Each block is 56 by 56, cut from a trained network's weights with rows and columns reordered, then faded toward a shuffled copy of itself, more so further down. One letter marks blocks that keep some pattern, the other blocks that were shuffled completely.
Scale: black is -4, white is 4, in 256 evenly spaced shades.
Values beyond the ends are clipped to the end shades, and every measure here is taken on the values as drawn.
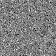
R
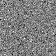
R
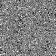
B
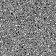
R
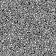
R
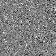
B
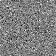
R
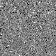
B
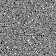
R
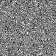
R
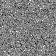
R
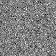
B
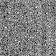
B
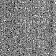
B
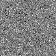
B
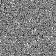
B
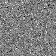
R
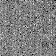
B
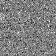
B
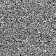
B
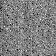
B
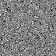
R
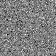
R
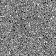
R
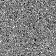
R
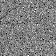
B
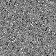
R
